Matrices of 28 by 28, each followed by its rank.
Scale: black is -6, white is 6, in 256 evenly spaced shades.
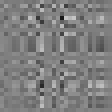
two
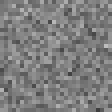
full rank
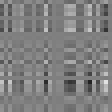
one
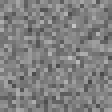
full rank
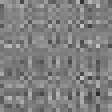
three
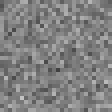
full rank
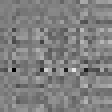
three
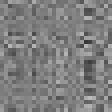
three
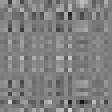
two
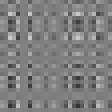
one
